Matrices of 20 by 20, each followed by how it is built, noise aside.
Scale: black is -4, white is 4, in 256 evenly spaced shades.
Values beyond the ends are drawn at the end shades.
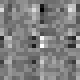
low rank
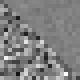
lower triangular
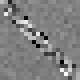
banded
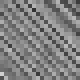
Toeplitz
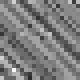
Toeplitz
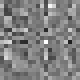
low rank
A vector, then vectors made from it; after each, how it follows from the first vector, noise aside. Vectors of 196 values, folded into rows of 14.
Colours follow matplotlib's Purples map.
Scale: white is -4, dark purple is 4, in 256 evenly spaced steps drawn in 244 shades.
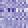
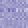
shrunk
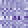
reversed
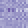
shrunk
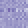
shrunk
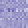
shrunk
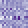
reversed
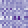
reversed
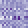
reversed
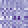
reversed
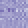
shrunk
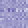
shrunk
